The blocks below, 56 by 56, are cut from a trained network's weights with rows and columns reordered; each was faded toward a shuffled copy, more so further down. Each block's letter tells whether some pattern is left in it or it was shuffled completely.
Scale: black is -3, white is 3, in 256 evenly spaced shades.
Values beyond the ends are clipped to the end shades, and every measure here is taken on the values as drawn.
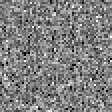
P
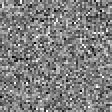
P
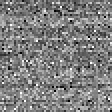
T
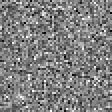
P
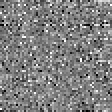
T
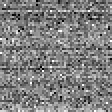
T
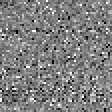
T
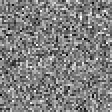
P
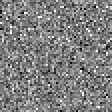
P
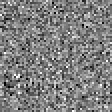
T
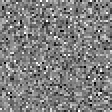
T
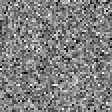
P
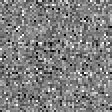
T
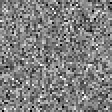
P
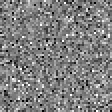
P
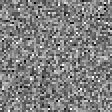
P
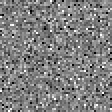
P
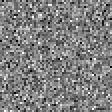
P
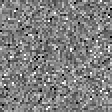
P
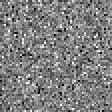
P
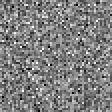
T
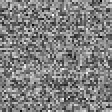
T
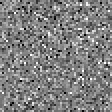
P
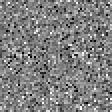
T
